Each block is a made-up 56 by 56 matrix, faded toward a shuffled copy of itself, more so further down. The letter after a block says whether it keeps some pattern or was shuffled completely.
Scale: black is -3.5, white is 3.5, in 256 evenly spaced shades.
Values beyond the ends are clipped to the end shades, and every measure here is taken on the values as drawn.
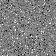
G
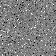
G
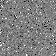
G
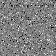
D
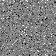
G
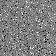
G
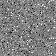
G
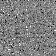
D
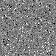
G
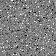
G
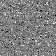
G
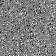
G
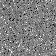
G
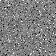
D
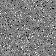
D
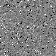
D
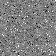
D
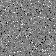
G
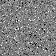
G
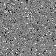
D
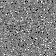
D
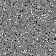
D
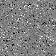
D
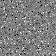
G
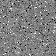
G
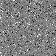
D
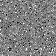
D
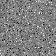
G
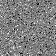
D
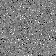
D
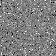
D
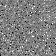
D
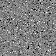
D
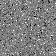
D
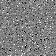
G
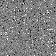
G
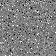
D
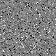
D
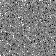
D
